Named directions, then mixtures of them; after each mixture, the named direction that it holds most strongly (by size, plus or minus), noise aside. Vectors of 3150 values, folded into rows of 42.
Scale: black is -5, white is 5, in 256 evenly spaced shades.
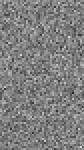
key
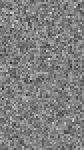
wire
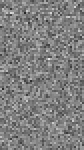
wire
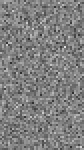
key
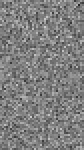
wire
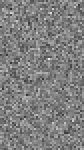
wire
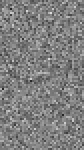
wire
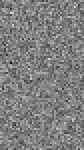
wire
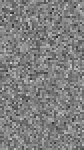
wire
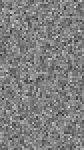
wire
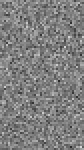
key
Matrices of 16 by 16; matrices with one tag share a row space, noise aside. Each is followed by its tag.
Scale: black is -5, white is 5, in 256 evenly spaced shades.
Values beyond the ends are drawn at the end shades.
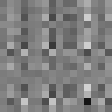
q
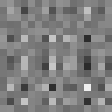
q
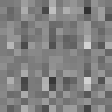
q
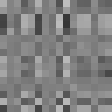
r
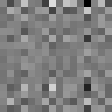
q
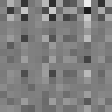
q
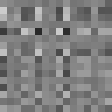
r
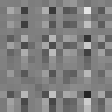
q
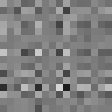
r
